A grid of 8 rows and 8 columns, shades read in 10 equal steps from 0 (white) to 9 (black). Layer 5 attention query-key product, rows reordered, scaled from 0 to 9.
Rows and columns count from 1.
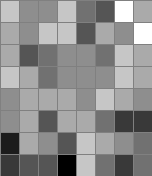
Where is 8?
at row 7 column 1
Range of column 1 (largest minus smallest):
6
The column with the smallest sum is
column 7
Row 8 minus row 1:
5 2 2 7 -3 -1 7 2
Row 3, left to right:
3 6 5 4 4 5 2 3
